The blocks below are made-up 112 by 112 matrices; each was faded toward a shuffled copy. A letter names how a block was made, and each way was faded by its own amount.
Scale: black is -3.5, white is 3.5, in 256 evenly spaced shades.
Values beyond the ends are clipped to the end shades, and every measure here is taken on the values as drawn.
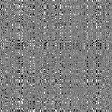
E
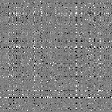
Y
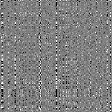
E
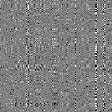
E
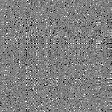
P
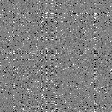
P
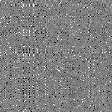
P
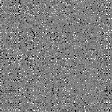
P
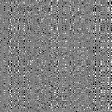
E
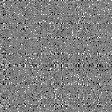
P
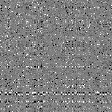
P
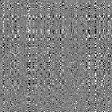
E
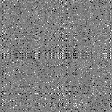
P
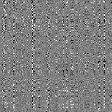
E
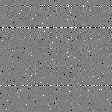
Y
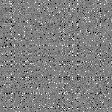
P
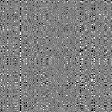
E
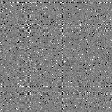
P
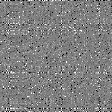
P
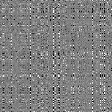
E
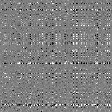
Y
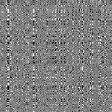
E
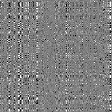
E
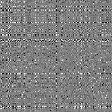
Y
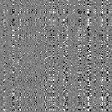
E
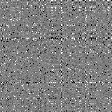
P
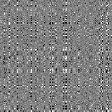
E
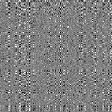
E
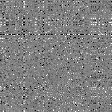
P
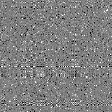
P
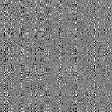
E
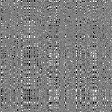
E
